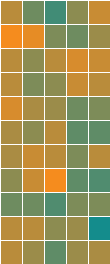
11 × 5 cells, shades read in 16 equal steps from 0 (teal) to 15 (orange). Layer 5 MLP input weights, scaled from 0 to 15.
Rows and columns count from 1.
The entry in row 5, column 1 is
13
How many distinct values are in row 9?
3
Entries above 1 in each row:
5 5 5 5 5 5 5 5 5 4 5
